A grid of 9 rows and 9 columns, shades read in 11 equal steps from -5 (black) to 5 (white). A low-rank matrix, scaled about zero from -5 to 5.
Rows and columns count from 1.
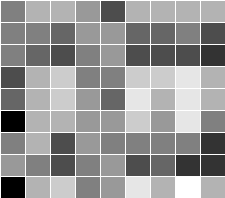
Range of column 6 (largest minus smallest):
6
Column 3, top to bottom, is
2 -1 -2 3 3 2 -2 -2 3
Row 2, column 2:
0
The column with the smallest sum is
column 1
